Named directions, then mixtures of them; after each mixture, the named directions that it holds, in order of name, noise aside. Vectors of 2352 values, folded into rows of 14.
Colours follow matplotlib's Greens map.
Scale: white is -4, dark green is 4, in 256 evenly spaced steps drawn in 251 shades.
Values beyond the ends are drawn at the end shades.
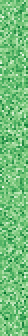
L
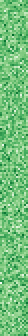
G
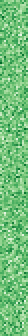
G, L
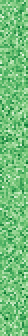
L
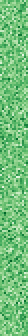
G, L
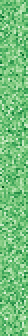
L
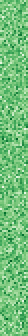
G, L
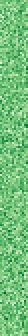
L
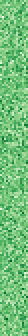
L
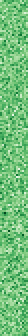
G, L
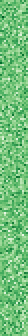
G, L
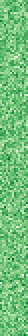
G, L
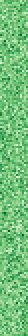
G, L
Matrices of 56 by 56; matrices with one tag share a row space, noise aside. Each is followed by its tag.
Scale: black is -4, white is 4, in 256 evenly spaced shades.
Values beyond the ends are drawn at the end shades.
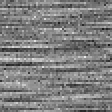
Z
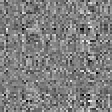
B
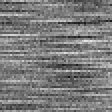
Z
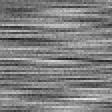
Z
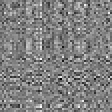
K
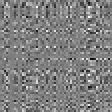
B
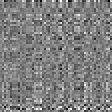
K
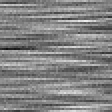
Z
